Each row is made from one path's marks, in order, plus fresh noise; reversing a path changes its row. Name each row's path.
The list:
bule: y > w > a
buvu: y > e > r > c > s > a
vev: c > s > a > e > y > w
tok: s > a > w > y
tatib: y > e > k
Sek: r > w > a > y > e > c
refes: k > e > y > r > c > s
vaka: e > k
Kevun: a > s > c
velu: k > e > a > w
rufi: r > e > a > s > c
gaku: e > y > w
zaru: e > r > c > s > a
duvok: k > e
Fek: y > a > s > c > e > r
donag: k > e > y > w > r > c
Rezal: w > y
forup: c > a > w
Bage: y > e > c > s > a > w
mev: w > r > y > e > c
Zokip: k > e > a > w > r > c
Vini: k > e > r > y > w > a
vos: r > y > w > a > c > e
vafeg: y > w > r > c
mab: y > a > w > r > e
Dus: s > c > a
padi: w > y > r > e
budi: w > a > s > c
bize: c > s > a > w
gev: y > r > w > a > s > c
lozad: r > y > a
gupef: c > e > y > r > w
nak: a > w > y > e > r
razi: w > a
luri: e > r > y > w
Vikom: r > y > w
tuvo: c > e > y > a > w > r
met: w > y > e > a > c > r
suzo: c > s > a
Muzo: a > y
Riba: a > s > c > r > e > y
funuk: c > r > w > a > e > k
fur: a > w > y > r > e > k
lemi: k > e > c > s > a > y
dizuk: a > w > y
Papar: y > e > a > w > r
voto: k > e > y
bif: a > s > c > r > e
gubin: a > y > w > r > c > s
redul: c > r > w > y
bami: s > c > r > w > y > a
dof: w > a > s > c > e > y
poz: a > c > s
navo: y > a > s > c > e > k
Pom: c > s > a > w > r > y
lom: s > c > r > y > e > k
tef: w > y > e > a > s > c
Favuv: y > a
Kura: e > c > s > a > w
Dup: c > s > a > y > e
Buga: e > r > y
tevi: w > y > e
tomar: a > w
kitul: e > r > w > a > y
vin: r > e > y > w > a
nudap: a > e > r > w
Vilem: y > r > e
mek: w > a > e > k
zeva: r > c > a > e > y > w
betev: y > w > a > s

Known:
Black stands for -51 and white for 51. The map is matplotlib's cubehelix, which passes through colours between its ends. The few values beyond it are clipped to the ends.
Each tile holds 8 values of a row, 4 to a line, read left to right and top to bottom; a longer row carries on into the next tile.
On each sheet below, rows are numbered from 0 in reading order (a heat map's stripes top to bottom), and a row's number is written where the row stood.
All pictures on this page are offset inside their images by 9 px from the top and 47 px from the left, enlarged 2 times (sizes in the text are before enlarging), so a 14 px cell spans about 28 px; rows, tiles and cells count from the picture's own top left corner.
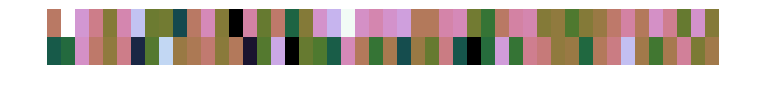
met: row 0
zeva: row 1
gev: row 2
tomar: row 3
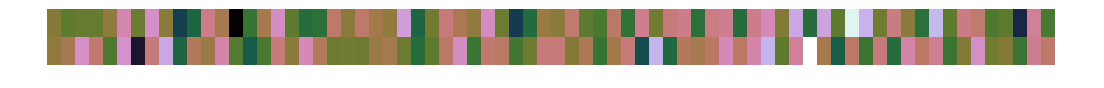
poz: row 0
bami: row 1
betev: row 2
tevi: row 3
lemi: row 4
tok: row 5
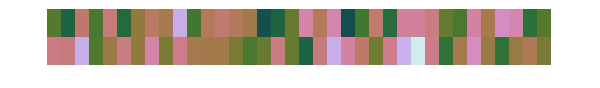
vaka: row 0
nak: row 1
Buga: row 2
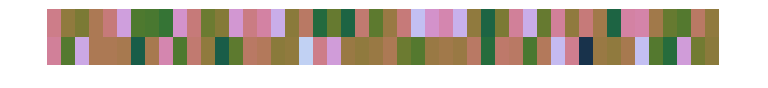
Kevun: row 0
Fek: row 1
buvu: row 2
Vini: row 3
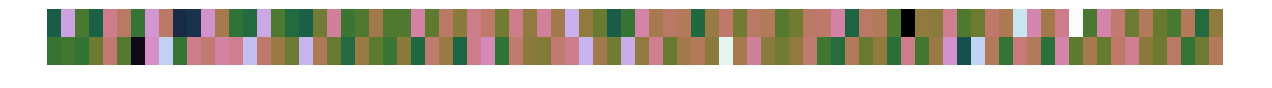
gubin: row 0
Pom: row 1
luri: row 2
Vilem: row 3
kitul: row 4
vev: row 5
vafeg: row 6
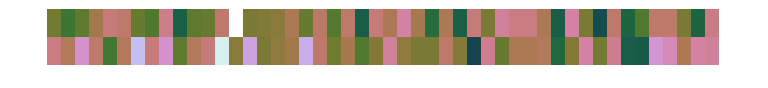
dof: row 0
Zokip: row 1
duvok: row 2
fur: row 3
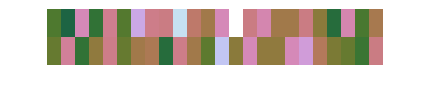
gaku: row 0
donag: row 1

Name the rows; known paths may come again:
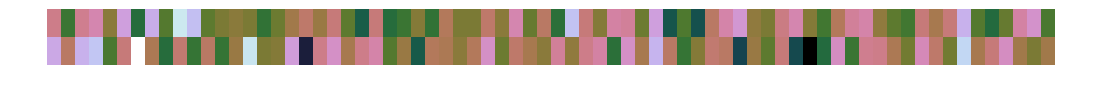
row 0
lemi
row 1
mek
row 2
Vikom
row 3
refes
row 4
gev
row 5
suzo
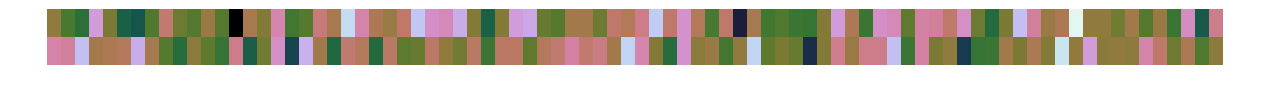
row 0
Pom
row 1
vev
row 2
buvu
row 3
velu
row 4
funuk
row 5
rufi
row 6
Zokip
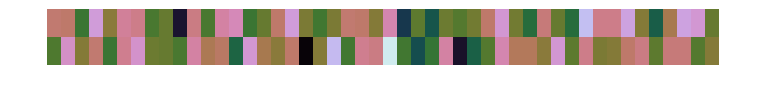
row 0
tok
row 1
budi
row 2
Sek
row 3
zaru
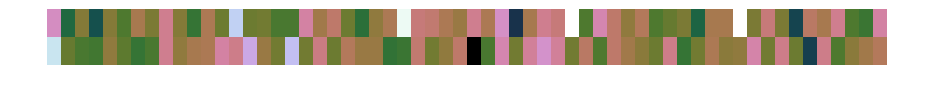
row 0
mev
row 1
Vilem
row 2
vos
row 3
vafeg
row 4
mab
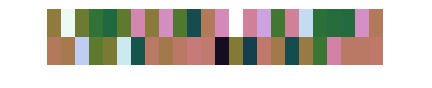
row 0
padi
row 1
Papar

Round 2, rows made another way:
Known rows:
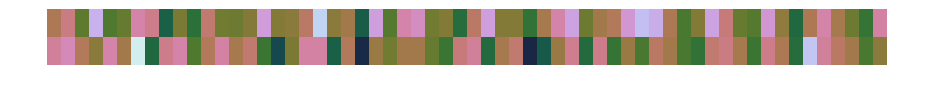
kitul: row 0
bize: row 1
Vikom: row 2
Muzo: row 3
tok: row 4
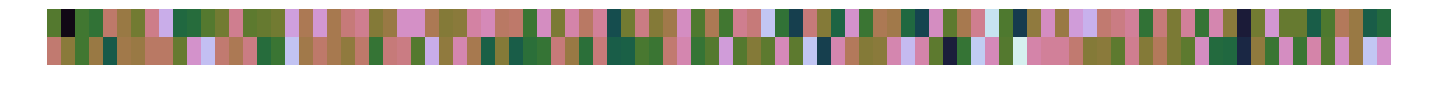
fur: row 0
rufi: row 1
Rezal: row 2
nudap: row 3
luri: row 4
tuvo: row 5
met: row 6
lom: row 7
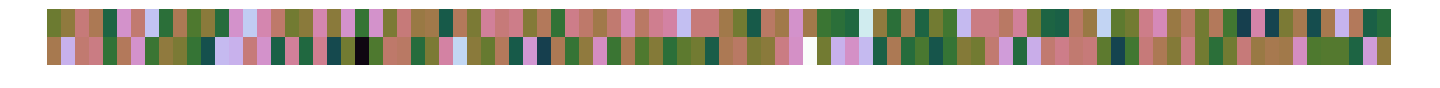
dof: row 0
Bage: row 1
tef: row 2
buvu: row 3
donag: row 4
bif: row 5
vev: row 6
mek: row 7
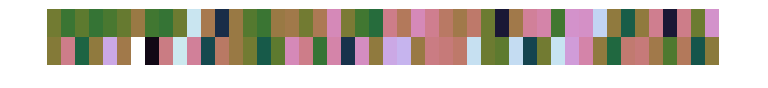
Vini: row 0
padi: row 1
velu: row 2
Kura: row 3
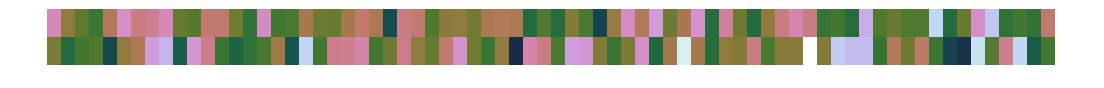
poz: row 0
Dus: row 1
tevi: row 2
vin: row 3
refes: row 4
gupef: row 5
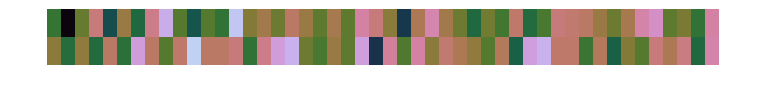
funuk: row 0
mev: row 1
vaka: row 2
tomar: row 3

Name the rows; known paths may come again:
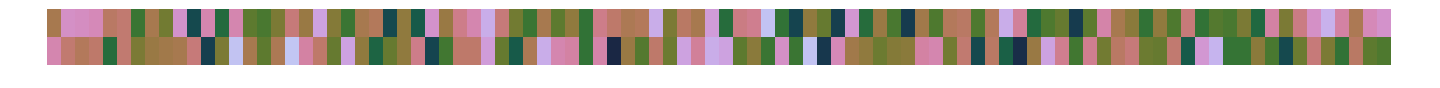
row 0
met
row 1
Sek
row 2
Dup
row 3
nak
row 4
luri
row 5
tatib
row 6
vaka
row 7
suzo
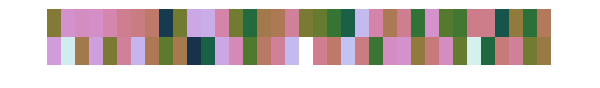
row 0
lemi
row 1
Zokip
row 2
kitul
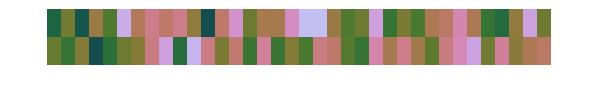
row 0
bif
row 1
Muzo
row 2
duvok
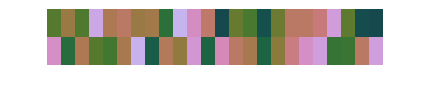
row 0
zaru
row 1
mab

